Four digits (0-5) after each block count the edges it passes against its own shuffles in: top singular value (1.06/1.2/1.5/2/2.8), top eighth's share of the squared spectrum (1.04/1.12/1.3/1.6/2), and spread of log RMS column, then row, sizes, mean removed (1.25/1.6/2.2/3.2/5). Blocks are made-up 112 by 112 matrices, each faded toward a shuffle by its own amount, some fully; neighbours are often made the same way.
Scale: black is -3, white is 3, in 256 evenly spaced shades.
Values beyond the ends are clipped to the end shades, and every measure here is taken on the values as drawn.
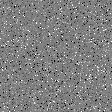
0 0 0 0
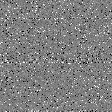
3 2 0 2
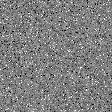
0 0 0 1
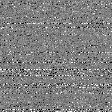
2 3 0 4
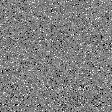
1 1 0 2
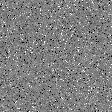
0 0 0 0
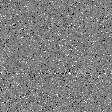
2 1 0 1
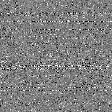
2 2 0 4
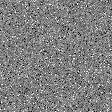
0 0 0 0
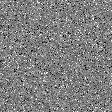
0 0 0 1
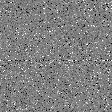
2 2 0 1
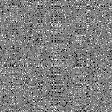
4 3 2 2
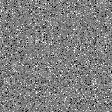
4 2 1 1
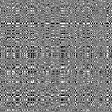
5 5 4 4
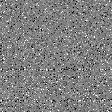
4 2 0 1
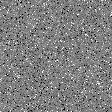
0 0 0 0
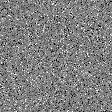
0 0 0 0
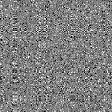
4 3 2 2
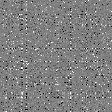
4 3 2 2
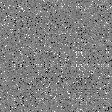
3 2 1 1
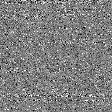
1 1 0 3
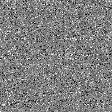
1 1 0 3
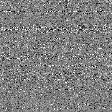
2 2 0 3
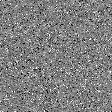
0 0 0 1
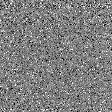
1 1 0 2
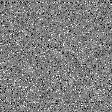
1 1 0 2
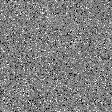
0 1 0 2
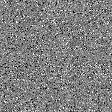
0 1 0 2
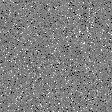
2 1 0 0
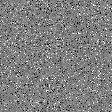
3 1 0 0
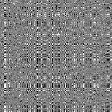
5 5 4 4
